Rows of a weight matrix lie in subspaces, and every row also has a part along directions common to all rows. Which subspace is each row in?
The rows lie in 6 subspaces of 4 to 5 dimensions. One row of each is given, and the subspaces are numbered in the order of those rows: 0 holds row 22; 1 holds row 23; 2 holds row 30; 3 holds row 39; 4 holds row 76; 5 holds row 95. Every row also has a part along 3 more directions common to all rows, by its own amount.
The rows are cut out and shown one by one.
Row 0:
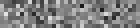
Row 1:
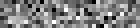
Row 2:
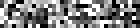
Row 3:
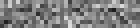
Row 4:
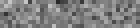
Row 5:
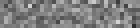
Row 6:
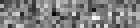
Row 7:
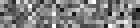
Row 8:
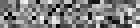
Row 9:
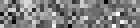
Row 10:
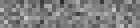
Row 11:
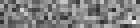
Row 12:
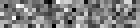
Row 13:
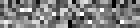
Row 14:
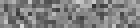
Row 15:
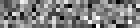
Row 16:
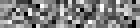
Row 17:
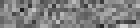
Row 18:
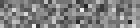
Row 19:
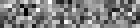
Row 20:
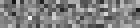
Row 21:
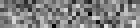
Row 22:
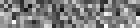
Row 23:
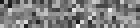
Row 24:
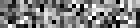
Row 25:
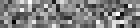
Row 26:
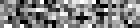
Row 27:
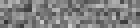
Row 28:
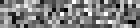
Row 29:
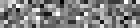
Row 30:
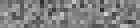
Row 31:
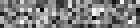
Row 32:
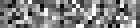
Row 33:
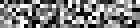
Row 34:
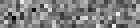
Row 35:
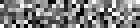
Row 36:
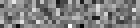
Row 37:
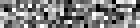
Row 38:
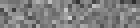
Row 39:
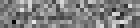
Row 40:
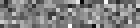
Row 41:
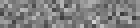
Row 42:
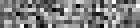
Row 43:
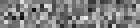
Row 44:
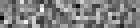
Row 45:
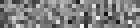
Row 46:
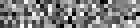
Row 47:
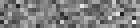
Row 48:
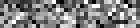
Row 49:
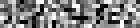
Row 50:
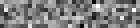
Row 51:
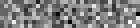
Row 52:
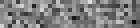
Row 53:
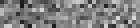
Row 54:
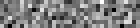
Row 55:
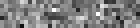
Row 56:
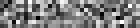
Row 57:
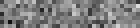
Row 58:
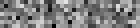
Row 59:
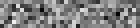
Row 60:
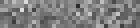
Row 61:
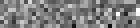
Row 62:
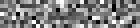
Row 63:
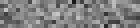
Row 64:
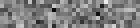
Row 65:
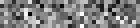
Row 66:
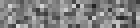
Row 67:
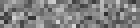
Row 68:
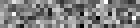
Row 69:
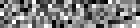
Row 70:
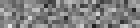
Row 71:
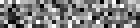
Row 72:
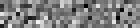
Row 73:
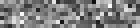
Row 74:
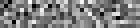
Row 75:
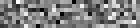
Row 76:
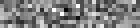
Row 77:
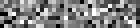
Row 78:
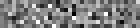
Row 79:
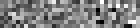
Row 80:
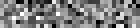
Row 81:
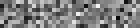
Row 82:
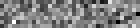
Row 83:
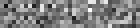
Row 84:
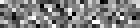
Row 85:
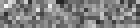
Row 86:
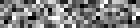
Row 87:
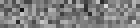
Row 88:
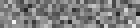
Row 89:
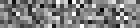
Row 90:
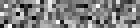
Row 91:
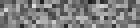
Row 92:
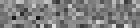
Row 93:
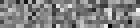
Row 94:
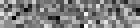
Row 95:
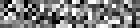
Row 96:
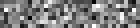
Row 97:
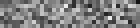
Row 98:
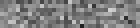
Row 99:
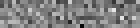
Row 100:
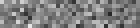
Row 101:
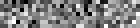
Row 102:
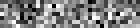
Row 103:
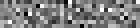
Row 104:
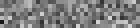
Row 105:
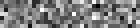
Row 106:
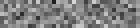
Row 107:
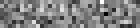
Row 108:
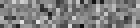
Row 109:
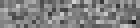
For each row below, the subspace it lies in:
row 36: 5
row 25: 3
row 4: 3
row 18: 1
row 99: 1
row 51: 0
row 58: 3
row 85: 3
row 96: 4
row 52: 2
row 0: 2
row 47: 2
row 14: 4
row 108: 5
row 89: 1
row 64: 4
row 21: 2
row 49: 4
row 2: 2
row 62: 3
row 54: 4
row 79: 2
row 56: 3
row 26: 4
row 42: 4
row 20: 5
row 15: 5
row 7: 5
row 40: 5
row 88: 0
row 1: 4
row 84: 0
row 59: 2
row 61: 5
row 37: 4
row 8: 5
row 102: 5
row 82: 0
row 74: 3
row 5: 5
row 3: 1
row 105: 4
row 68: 0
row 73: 4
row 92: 3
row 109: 2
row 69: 0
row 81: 3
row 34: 5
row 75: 2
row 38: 4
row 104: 0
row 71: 1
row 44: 4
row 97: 0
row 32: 1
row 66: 1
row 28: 2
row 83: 5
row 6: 5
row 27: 1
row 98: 1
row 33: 1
